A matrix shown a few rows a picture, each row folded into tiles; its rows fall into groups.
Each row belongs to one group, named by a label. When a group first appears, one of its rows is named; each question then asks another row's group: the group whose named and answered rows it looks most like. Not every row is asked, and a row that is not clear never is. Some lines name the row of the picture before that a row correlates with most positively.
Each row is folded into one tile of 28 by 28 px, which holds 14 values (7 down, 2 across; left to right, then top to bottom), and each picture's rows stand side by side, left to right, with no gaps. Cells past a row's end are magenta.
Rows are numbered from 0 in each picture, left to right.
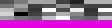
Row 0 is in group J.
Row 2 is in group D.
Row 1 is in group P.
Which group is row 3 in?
P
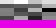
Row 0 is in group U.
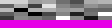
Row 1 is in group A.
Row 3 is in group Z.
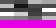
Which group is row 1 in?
P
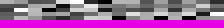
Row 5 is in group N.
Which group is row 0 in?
P
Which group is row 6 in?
N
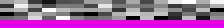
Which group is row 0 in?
A
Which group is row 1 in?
D
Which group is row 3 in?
A
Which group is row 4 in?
N
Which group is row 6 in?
U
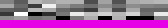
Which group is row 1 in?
A
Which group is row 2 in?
Z
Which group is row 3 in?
N
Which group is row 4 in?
N
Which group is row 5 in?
Z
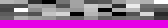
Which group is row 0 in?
P
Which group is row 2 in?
J
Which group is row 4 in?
A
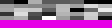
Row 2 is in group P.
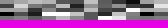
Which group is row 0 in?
A
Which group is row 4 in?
D
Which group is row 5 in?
A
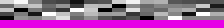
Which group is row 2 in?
D
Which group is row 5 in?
Z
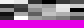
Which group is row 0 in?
U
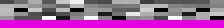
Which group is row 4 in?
Z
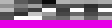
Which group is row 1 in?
D
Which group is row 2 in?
P
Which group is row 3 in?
P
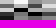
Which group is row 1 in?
A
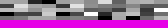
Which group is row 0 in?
A
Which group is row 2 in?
A
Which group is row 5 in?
P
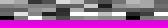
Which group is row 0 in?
Z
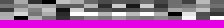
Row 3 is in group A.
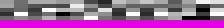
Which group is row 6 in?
N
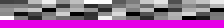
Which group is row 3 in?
U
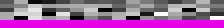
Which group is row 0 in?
N
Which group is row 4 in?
N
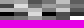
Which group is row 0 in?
A
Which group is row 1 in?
J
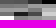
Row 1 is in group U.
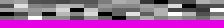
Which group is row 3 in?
J
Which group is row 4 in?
Z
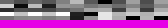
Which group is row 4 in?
N
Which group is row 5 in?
N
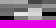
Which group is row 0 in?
Z
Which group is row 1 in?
J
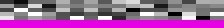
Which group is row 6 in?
U
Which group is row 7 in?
Z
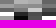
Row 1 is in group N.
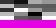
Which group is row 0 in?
D
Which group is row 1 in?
U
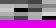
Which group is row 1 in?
N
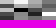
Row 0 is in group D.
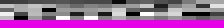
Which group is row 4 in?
J
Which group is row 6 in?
J
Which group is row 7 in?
A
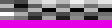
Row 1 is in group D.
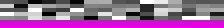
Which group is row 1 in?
J
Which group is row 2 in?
D
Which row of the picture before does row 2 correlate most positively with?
0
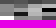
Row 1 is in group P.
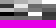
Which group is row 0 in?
A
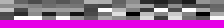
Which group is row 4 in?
J
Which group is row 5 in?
D
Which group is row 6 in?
D
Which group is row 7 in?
U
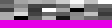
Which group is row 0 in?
N
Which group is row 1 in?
P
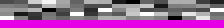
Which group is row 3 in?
P
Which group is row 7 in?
D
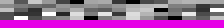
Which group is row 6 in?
Z
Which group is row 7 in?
P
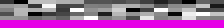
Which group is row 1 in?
A
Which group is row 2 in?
P
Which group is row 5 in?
D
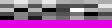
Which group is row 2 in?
P
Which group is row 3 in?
A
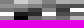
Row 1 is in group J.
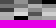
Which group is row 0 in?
N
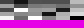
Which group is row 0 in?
D
